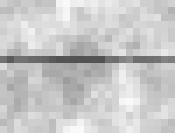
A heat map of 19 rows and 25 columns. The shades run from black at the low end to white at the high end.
Ninth with the lowest average: centre. Slope: none. Grain: streaks across. Odd lines: row 9. Histogram: skewed, a long tail of low values. Average level on the scale: 80%.
